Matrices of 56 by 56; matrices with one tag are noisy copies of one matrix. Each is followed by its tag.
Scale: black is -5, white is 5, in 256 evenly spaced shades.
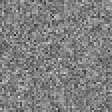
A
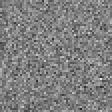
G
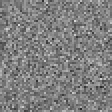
G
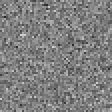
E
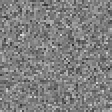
E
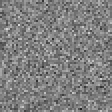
G
